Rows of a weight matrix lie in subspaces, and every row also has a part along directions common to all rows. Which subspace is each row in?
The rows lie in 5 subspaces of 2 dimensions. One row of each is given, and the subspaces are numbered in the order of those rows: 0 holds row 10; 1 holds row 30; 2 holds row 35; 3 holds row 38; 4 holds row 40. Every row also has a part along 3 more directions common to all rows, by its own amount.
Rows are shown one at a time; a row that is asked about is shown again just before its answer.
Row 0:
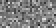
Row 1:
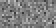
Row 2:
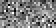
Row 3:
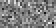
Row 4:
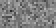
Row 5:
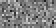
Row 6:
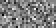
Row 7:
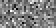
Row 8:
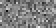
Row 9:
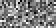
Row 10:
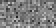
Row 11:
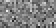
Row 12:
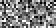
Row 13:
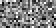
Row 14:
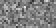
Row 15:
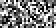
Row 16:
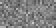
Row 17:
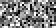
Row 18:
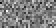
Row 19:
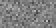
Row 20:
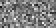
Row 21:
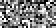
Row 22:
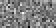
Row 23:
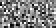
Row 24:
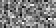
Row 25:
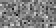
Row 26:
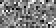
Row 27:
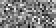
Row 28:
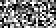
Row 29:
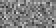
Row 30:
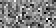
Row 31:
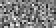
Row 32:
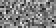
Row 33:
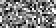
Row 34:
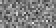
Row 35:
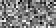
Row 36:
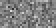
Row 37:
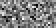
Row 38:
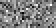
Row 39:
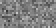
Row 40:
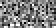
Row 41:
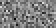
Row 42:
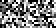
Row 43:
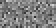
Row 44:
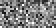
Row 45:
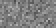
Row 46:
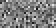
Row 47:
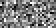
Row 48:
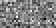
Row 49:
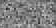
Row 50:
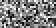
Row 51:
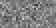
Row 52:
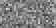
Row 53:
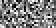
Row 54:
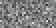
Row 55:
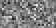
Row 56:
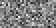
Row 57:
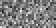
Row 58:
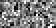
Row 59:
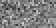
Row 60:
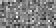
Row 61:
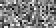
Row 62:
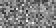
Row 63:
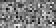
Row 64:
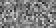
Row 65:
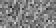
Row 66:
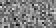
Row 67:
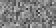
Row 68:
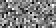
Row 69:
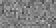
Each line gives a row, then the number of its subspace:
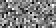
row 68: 3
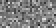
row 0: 0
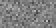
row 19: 1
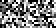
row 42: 1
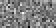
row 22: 0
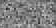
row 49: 0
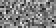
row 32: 2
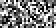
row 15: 3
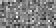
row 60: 0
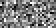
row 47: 4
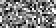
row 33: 0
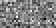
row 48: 0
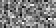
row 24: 1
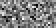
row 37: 3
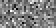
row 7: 1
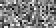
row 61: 4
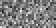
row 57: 2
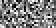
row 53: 1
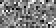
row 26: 1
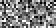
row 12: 2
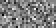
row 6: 3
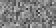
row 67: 4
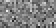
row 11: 0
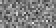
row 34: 1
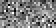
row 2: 0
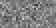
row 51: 3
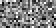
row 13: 0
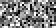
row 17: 4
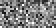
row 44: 2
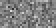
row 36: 0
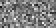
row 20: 4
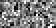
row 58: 4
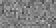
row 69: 1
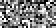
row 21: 2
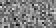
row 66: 4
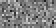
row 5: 3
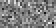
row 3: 3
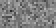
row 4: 3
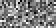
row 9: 2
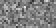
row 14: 1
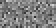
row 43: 3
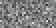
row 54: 1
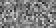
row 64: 4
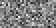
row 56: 2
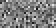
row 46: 3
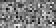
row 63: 0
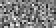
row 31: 4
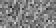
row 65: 2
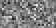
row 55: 3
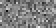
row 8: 0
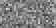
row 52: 0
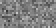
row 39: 3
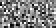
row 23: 4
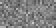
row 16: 2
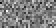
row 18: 2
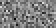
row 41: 4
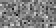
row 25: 4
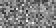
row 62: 2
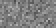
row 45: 2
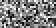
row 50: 1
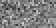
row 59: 1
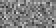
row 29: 2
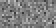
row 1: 3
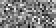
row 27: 0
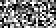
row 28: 4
